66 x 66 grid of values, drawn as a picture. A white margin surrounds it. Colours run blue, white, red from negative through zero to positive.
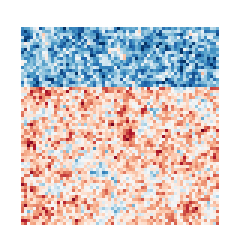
Grain: blotchy. Stripes: none. Seam: horizontal, 30% of the way down, the bottom part higher. Average level on the scale: 50%.
